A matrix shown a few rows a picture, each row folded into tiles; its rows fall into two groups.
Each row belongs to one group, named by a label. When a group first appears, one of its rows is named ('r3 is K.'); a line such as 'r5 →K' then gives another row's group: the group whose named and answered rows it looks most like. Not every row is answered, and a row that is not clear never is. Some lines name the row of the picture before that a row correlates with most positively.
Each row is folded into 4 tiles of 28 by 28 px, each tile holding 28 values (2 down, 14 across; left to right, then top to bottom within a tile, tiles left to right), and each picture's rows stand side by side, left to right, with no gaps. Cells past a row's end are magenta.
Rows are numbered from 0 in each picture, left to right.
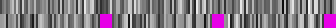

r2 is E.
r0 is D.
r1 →E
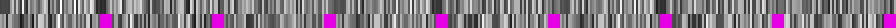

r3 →D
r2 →E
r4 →E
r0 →D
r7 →D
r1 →E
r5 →D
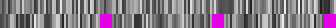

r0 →E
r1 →E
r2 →D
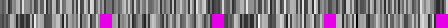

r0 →E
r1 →D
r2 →E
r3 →D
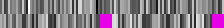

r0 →D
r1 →D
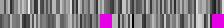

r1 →D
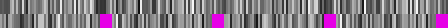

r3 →E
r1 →E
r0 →D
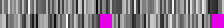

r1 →D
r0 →D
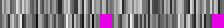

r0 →E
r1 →E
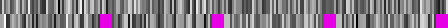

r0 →E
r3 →D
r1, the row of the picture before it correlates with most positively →1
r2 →D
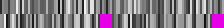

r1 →E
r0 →E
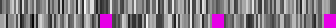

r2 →E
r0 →D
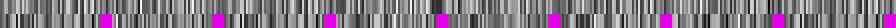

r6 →D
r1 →E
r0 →E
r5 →E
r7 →E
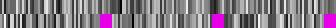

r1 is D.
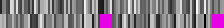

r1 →E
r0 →D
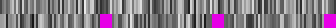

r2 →E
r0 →D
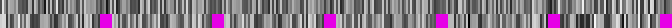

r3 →D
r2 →D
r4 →D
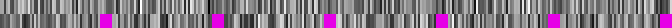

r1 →D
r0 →E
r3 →D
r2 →E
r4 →E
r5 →D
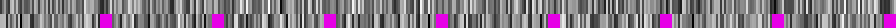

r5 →D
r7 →D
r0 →D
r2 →E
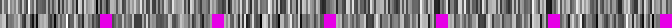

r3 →D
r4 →D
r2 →D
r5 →E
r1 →E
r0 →D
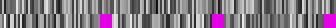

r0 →E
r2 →E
